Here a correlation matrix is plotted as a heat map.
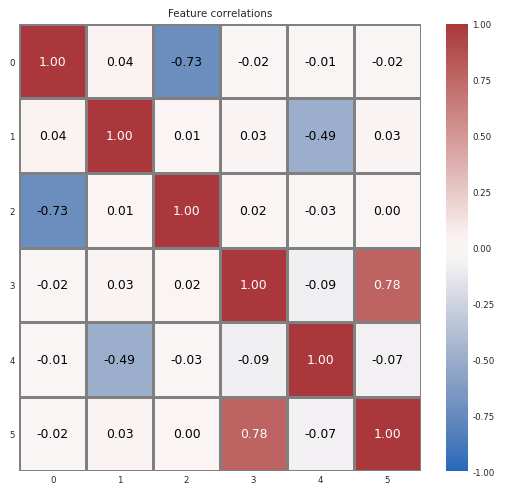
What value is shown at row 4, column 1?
-0.49
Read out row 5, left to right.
-0.02 0.03 0.00 0.78 -0.07 1.00
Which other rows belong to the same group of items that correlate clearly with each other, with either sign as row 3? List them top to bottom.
5
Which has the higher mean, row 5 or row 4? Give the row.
5
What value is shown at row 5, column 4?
-0.07
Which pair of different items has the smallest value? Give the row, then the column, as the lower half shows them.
2, 0
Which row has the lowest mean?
0
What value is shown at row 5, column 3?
0.78
